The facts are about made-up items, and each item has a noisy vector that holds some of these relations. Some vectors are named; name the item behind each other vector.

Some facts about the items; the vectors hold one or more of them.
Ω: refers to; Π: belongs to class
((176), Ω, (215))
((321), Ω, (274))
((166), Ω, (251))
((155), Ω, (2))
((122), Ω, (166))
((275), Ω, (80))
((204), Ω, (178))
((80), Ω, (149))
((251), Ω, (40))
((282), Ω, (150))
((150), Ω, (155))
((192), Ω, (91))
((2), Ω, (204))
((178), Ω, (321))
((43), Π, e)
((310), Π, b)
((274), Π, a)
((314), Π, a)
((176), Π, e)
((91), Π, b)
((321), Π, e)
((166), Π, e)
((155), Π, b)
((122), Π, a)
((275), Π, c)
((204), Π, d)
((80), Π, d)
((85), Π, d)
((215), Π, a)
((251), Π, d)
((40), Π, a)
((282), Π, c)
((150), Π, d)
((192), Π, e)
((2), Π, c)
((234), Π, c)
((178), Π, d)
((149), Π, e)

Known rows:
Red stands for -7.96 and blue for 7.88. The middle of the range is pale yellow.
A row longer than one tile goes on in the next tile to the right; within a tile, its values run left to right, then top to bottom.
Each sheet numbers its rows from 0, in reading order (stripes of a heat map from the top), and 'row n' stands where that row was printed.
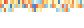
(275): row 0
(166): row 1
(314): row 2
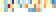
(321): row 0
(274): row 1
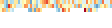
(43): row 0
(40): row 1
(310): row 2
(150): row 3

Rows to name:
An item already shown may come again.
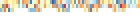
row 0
(234)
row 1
(274)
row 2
(149)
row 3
(166)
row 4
(192)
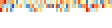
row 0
(80)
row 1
(155)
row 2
(275)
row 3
(176)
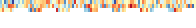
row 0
(192)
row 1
(122)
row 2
(251)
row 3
(91)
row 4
(215)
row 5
(85)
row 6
(155)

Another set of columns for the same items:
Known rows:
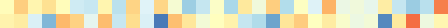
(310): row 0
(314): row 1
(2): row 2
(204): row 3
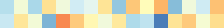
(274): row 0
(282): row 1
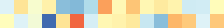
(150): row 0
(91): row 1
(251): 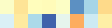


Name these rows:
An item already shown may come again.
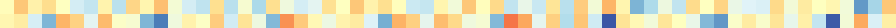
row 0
(310)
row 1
(275)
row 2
(274)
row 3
(310)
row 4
(155)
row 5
(122)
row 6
(234)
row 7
(80)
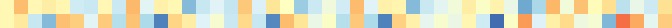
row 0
(91)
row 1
(40)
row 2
(215)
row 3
(40)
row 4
(85)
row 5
(155)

